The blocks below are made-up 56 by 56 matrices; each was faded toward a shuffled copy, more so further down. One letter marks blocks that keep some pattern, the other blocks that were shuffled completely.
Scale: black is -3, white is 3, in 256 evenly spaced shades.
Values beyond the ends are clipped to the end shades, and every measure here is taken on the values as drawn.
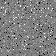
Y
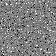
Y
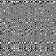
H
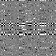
H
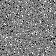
Y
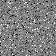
Y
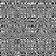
H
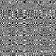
H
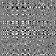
H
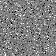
Y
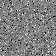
Y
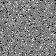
Y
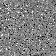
Y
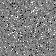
Y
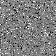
Y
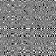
H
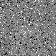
Y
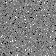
Y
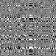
H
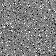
Y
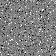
Y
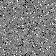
Y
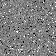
Y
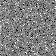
Y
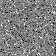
Y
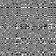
H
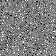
Y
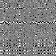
H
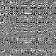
H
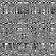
H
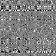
H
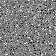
Y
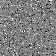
Y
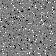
Y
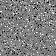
Y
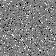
Y
